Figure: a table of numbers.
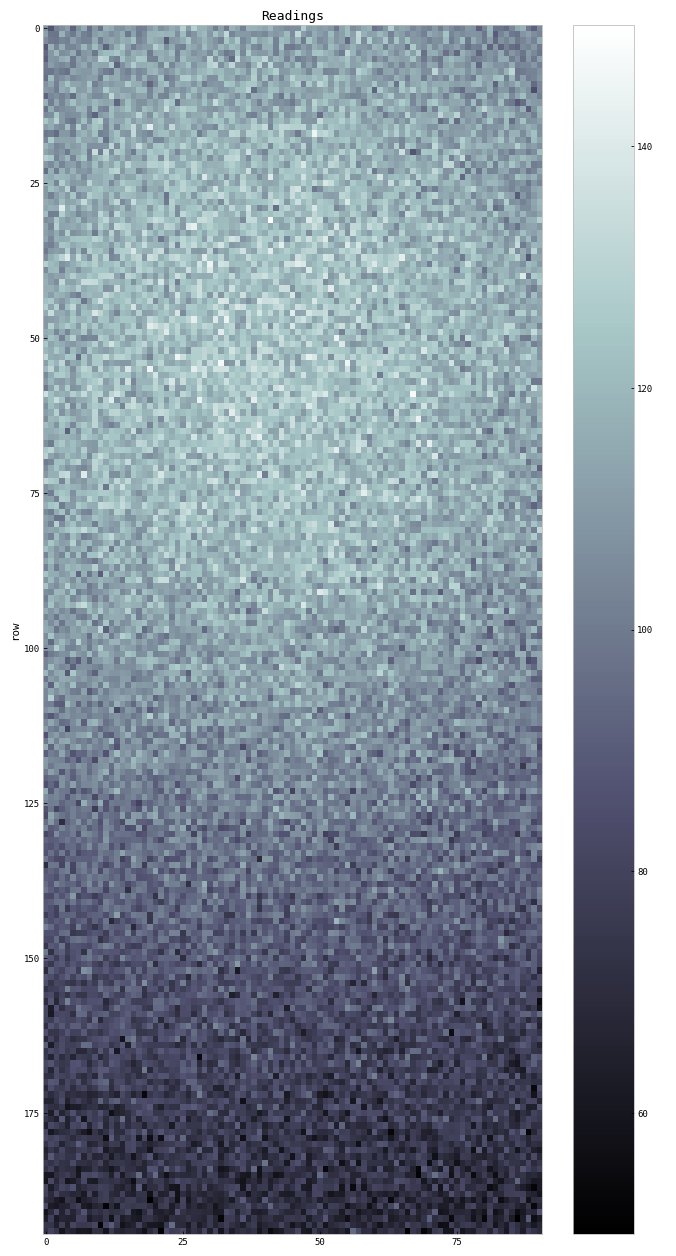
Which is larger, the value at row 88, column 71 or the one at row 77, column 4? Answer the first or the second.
the first
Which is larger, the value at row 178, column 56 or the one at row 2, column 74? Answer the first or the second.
the second
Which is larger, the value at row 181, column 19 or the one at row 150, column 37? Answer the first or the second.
the second
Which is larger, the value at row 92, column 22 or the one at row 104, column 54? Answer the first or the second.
the second
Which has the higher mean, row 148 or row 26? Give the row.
26
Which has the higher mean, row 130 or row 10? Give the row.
10
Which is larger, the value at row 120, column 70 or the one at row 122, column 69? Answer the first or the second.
the first
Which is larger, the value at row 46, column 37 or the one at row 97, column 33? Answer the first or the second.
the first
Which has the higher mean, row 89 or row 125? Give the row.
89
